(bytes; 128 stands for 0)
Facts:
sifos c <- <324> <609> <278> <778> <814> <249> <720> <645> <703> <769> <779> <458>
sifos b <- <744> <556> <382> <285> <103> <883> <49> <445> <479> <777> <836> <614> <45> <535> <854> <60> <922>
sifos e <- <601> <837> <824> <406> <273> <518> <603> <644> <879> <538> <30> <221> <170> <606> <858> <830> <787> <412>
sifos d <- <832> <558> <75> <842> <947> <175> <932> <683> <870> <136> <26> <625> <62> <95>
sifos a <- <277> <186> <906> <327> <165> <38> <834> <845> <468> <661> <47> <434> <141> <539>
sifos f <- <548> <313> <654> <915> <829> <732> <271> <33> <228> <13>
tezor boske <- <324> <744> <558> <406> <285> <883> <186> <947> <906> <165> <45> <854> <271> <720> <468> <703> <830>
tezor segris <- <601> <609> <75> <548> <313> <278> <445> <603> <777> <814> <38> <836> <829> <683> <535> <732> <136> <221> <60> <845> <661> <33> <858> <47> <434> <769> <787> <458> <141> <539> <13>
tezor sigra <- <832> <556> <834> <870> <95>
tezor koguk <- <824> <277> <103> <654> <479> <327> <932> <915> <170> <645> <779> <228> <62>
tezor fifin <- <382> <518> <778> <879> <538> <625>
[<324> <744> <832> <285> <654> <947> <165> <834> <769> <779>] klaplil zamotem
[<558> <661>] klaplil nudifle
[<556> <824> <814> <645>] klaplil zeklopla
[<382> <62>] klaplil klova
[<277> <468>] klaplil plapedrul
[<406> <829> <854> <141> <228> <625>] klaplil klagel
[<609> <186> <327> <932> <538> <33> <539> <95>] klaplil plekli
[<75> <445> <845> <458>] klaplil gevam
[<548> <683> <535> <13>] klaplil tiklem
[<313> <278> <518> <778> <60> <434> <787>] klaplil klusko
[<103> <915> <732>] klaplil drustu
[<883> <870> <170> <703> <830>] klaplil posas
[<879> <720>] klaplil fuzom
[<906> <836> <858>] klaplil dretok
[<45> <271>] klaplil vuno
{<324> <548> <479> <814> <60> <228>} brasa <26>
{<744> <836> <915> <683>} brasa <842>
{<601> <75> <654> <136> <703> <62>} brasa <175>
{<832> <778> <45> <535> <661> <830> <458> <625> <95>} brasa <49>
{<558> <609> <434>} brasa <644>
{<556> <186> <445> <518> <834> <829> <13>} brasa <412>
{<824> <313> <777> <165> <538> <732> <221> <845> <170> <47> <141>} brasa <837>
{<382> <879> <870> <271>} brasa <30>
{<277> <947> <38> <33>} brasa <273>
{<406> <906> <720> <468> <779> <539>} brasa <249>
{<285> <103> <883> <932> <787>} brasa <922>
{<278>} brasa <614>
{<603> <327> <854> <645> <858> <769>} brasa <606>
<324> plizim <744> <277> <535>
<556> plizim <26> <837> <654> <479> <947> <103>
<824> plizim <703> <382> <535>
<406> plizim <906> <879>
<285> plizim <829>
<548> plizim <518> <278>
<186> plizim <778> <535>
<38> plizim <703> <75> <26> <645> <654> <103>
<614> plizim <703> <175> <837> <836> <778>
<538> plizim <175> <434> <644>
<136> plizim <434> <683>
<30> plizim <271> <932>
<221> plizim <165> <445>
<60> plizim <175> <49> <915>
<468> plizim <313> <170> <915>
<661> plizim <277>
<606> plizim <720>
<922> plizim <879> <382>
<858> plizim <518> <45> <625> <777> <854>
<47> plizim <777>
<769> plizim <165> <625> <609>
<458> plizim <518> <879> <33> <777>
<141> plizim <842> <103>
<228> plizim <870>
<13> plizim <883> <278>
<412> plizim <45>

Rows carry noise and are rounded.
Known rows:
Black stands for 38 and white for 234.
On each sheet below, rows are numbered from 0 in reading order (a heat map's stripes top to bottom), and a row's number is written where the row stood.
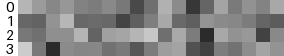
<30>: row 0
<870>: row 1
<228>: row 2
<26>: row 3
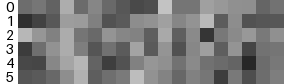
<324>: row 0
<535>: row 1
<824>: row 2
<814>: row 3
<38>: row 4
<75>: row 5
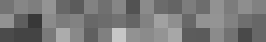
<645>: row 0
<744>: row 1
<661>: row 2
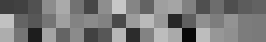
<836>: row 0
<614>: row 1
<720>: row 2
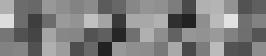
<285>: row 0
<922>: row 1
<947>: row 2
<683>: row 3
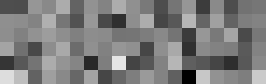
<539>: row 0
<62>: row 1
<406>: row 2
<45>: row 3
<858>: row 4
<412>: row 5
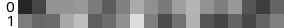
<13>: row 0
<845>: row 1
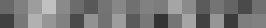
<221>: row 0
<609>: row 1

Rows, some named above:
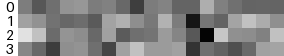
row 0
<468>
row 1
<778>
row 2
<412>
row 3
<625>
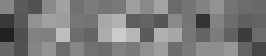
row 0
<479>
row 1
<458>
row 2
<829>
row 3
<834>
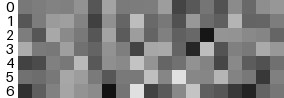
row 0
<932>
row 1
<278>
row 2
<556>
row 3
<382>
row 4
<445>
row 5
<915>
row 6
<858>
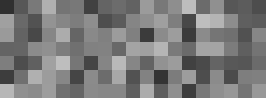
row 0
<769>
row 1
<285>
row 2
<45>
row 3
<654>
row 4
<141>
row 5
<609>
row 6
<824>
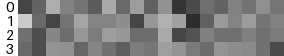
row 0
<95>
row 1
<614>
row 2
<186>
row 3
<834>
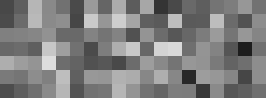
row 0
<95>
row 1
<33>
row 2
<645>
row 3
<732>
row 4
<170>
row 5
<228>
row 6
<75>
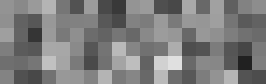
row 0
<62>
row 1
<883>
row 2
<744>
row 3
<47>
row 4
<732>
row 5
<906>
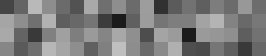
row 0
<95>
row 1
<703>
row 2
<854>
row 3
<47>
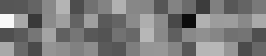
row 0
<75>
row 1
<175>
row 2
<832>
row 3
<285>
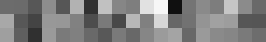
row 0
<879>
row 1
<103>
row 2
<744>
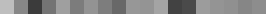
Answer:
<49>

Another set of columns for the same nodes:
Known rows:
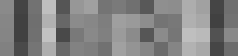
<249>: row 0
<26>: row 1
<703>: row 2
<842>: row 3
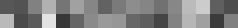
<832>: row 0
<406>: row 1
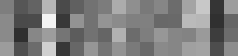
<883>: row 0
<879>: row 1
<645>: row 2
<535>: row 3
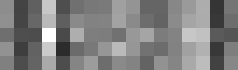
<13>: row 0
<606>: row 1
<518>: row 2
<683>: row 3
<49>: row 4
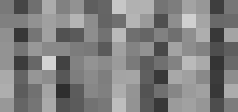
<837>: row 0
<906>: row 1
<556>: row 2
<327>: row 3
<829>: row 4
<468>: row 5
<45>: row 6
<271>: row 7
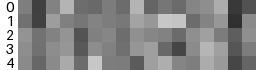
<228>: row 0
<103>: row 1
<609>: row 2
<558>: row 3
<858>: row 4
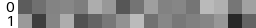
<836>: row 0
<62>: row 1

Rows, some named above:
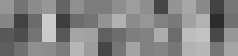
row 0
<539>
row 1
<870>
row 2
<60>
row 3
<836>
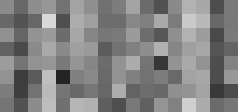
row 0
<661>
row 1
<278>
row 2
<661>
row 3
<779>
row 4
<186>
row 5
<382>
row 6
<228>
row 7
<324>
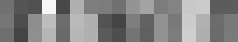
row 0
<518>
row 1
<324>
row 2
<324>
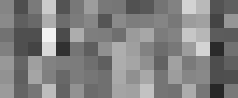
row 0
<720>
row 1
<922>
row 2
<518>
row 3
<625>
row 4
<277>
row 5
<932>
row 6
<47>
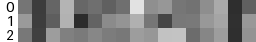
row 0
<170>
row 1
<814>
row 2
<103>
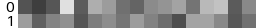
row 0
<778>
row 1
<95>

